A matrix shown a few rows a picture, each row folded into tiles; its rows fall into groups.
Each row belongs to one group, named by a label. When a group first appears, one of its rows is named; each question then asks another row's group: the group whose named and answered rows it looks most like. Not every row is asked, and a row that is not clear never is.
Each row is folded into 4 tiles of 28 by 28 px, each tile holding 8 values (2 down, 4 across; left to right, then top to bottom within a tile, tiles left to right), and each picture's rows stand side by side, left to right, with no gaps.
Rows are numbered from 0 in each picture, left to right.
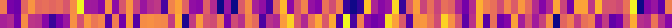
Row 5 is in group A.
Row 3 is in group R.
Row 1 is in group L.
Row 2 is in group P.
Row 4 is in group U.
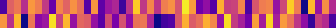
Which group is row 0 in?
L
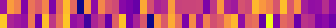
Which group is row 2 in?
U
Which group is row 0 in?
U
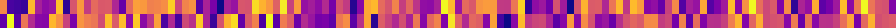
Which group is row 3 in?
U
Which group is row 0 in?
R
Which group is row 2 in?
U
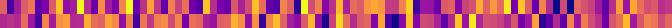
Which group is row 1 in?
L
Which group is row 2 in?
L
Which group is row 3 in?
A
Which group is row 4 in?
R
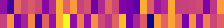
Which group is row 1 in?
U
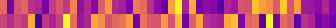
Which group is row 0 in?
P
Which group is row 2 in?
U
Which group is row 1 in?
L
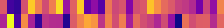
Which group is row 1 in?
A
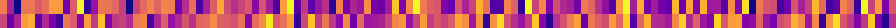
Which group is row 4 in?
L
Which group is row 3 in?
R
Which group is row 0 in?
P
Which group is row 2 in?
L
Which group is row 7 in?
L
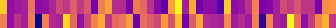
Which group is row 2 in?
P
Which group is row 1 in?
L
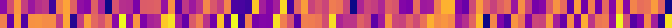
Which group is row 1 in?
R
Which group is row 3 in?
P
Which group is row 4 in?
P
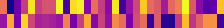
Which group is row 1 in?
A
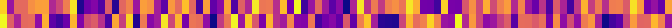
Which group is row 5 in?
A
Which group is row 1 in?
L
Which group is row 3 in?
A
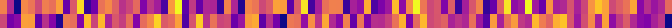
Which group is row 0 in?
P
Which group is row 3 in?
R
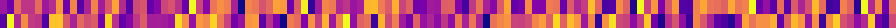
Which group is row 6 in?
A
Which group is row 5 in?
L
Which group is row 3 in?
U
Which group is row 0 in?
R
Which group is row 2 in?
P
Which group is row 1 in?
P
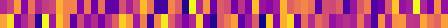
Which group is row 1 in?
L
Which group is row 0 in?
U
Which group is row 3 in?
P
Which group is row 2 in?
U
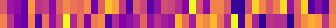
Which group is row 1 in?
P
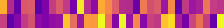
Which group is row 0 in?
P
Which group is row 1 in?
R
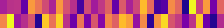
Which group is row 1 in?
L
